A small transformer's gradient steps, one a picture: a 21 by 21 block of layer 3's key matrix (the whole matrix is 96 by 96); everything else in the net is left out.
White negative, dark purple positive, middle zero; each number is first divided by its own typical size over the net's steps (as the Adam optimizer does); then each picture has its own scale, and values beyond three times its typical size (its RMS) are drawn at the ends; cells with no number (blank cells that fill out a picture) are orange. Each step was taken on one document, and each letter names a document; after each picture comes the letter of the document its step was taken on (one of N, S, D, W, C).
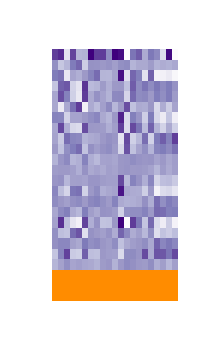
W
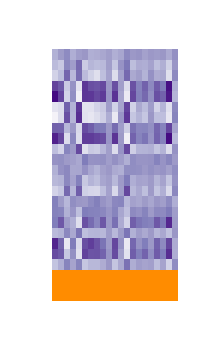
W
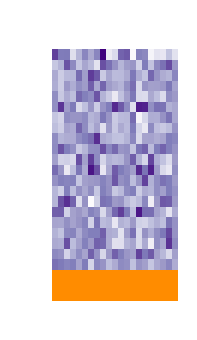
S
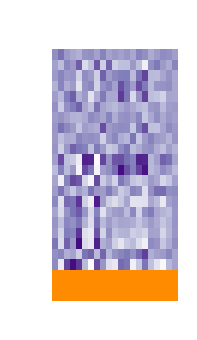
S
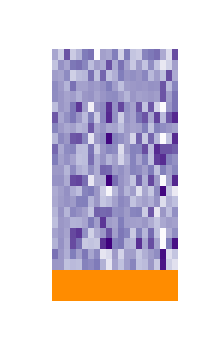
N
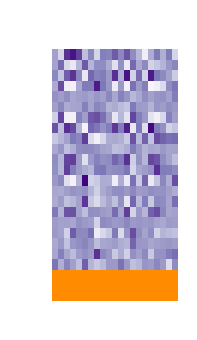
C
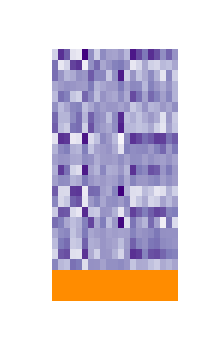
W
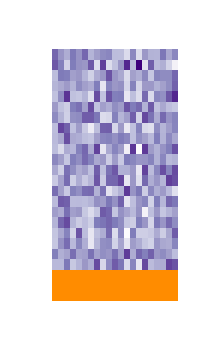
C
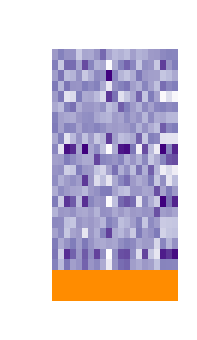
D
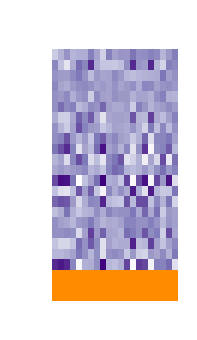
S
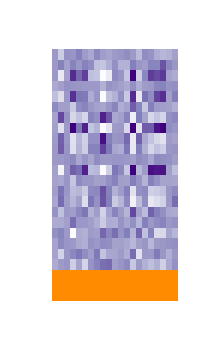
D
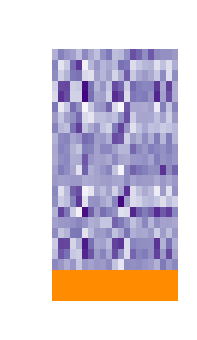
W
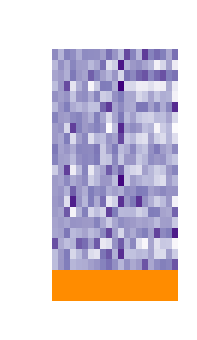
N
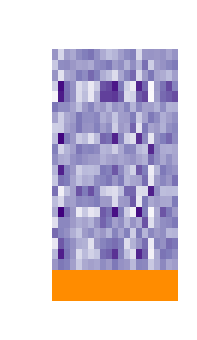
N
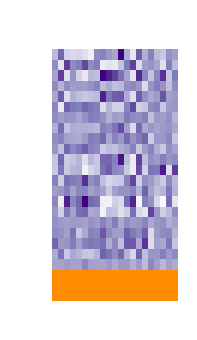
D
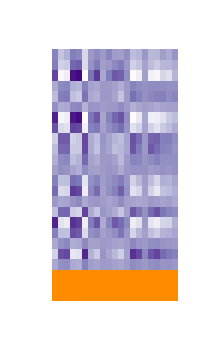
W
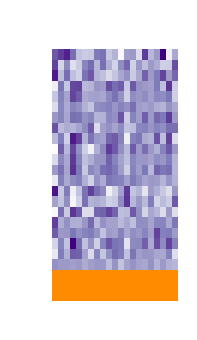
N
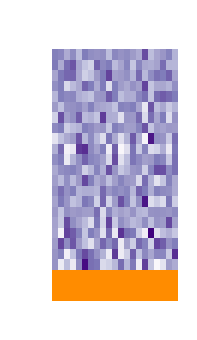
C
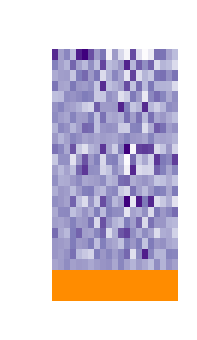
D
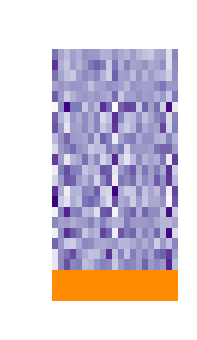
N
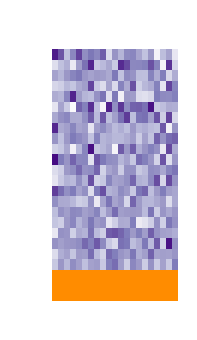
C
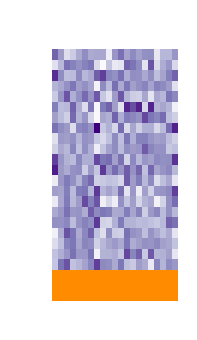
C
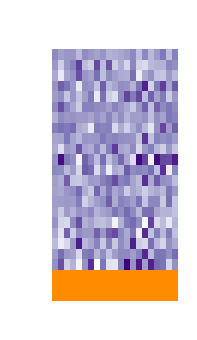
S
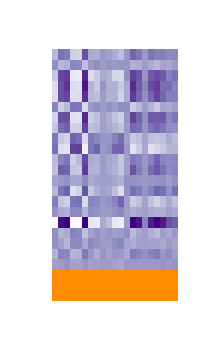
W
